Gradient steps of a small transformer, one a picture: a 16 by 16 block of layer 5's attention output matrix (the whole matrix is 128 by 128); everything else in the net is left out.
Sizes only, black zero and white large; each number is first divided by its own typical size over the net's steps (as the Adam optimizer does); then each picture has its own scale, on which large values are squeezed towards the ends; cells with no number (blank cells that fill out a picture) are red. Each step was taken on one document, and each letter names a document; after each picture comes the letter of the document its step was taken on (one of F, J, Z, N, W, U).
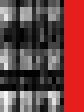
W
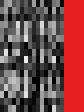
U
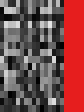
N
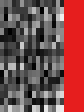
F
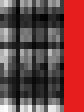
W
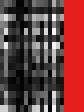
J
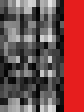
N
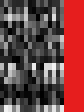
J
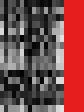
F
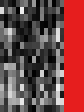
F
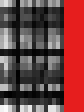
W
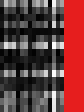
J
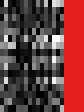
J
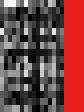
U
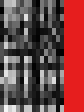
U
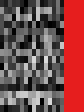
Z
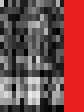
Z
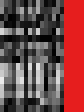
Z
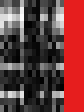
F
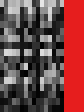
N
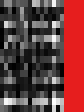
J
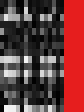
U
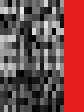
F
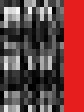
U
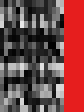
F
